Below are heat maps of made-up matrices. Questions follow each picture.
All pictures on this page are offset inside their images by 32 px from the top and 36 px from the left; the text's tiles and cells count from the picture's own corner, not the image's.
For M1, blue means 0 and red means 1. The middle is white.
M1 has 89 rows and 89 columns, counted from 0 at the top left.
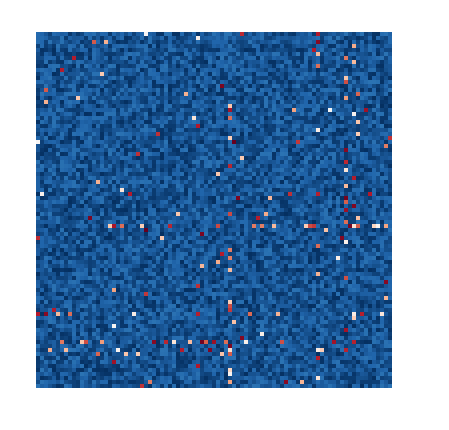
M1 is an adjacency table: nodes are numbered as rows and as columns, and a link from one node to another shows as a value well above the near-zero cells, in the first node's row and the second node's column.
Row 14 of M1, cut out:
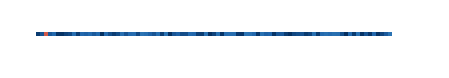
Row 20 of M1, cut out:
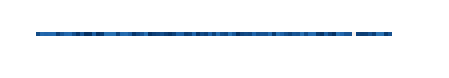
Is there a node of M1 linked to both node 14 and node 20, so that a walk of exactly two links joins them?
no
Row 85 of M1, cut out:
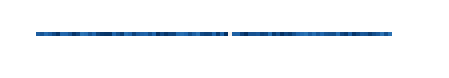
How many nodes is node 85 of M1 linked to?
1
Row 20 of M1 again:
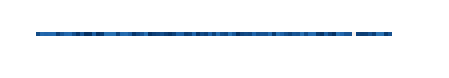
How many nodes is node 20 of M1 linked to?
1
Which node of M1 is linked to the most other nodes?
node 48
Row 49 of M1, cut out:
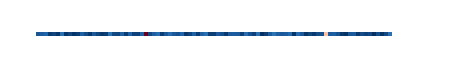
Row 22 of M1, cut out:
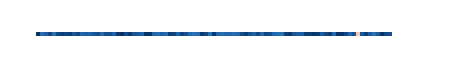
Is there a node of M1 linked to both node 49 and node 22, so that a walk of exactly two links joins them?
no
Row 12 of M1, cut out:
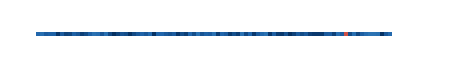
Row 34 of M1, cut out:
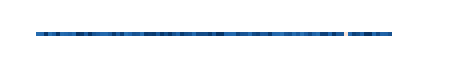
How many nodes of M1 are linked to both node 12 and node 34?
1
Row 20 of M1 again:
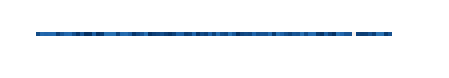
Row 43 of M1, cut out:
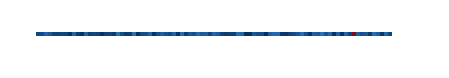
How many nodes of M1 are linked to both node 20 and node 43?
1
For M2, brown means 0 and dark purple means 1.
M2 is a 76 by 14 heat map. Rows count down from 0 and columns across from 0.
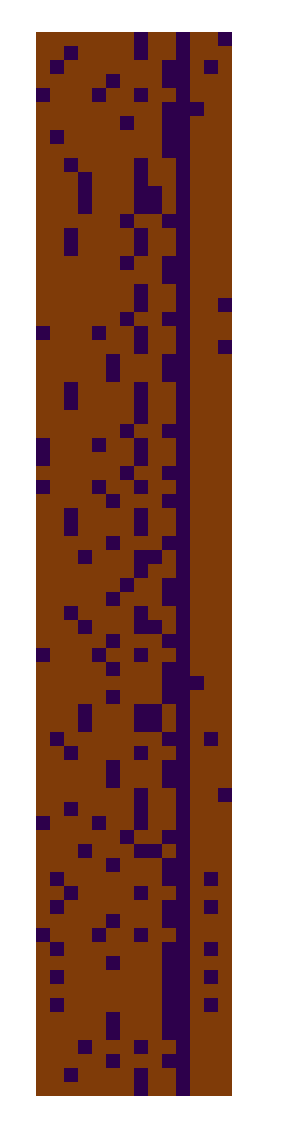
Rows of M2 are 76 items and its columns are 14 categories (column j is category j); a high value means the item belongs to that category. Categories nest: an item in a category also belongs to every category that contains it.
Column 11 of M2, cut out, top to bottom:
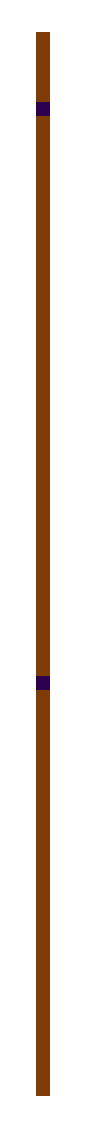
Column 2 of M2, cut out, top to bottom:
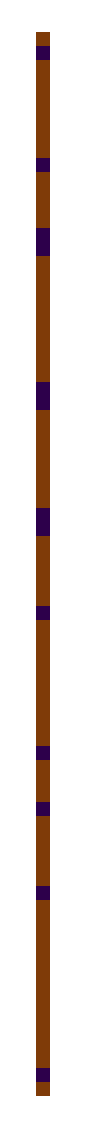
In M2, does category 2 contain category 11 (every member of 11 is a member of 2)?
no
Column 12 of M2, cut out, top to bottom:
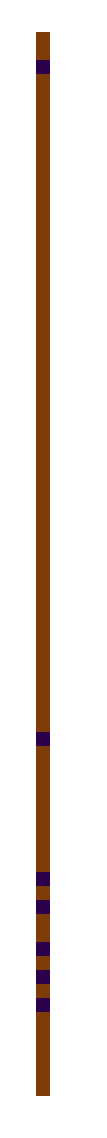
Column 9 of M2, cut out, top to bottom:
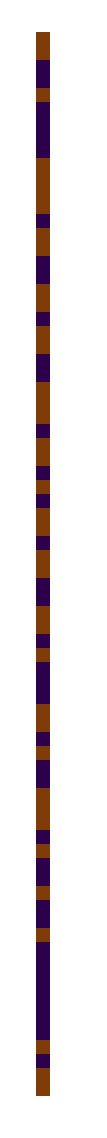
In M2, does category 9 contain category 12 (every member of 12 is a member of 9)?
yes
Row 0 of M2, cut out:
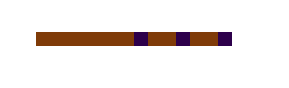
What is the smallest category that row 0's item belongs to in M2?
13
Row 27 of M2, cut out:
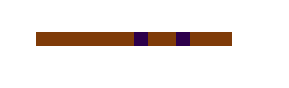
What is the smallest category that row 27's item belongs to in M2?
7
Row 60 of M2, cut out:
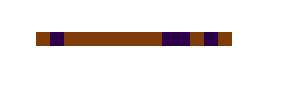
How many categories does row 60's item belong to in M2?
4
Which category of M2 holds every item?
10
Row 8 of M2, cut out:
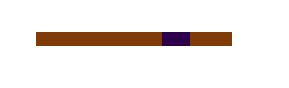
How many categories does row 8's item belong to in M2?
2
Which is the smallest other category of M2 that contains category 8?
3
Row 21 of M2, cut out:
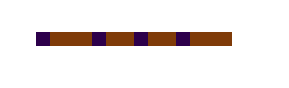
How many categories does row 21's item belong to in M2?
4
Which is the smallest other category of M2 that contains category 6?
9
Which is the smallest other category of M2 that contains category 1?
9
